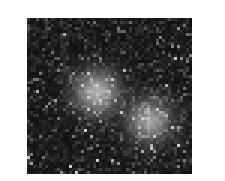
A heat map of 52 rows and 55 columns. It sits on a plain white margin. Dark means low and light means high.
Mirror symmetry: none. Bumps: two. Stripes: none. Odd rows or columns: none.
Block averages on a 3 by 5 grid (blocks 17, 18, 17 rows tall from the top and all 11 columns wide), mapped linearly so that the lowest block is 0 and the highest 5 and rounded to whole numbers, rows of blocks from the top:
00000 / 03531 / 00031
